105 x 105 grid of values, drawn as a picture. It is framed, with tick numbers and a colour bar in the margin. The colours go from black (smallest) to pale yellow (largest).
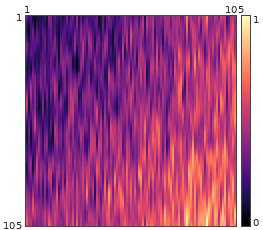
The halves do not mirror each other. There is an overall slope up to the bottom right. The bottom right is the ninth with the highest average. The histogram is bell-shaped.
